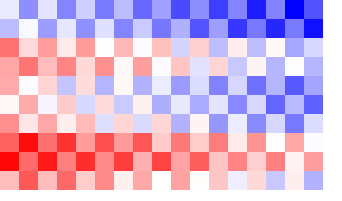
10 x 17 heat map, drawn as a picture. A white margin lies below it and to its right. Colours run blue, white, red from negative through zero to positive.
The field climbs toward the bottom left. Stripes running across repeat 2 times from top to bottom. No lone cell stands out from its neighbours. The bottom left is the ninth with the highest average.
